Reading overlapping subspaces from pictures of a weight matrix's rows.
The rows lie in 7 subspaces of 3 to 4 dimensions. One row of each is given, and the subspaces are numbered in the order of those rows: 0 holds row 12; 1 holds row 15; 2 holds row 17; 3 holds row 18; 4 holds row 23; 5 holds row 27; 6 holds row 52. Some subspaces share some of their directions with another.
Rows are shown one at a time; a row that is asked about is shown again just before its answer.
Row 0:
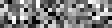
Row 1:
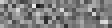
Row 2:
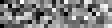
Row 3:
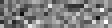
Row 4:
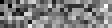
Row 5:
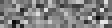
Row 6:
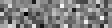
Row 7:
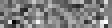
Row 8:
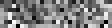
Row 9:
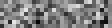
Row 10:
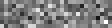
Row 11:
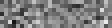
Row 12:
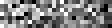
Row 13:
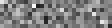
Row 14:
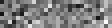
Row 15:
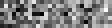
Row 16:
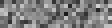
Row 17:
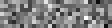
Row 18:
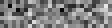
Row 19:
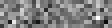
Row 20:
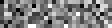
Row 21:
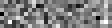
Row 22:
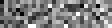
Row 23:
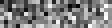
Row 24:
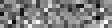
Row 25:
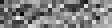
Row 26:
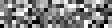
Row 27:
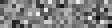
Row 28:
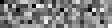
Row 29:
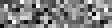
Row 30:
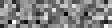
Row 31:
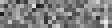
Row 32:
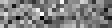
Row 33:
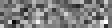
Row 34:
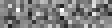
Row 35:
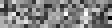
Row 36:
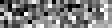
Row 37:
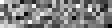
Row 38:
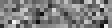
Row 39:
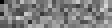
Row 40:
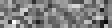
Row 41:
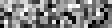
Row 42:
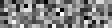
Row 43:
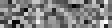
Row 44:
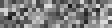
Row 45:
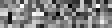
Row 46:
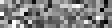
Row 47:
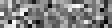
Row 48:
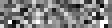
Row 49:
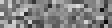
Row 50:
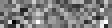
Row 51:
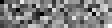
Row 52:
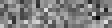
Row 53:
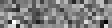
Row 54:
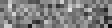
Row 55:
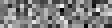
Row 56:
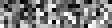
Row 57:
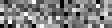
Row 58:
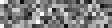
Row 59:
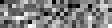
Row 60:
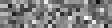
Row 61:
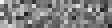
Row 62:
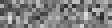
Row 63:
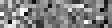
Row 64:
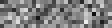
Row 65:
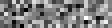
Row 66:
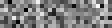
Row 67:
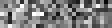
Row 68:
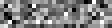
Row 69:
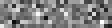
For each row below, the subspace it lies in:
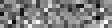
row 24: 6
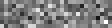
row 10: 0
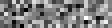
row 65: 2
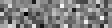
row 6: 0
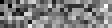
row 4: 3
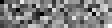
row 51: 0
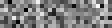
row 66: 6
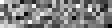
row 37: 3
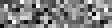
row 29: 6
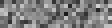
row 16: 1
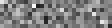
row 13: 2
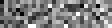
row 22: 0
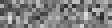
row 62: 1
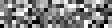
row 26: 3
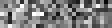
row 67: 1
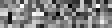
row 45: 1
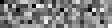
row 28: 2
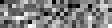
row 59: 1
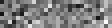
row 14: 6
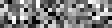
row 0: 6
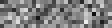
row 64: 1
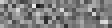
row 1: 2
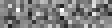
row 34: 3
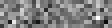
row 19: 6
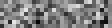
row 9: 4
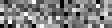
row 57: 0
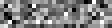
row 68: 0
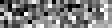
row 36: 4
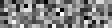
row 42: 2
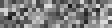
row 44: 1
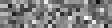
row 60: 2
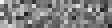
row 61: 3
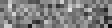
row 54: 5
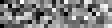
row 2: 2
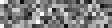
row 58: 5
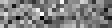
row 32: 0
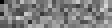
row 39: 5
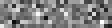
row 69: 5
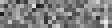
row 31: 2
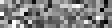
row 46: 5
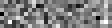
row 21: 2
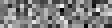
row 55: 3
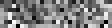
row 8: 4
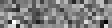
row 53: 4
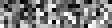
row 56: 4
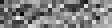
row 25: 0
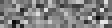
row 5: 5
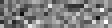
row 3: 0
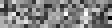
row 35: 1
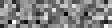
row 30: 1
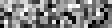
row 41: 4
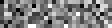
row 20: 0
